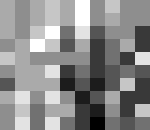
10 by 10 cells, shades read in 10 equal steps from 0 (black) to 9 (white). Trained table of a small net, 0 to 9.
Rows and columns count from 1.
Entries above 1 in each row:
10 10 10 10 10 10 8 9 9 9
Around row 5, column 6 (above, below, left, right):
6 4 5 2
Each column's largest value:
7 8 9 9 6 9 5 7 7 8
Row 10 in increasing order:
0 2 3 4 4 4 4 5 8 8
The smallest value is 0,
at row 10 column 7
